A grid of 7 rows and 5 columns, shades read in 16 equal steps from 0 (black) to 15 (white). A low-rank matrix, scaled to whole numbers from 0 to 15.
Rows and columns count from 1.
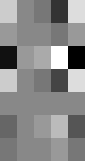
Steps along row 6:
up up up down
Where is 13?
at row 1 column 5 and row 4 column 5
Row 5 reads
8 8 8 8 8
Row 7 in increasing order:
7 7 8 8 9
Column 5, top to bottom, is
13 9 0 13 8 5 7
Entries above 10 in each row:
2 0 1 2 0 1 0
